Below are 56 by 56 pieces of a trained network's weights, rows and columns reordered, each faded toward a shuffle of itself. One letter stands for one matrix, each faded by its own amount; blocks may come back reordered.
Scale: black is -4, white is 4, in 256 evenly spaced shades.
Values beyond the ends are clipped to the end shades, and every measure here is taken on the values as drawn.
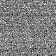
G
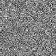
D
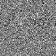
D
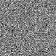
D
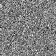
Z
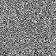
D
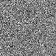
Z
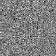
D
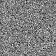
Z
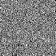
D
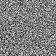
Z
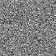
D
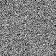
Z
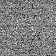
G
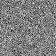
Z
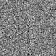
Z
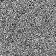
Z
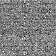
G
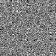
D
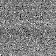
G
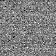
G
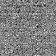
G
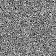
Z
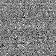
G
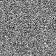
Z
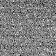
G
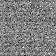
G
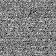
G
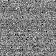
G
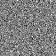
Z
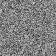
Z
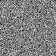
Z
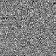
D
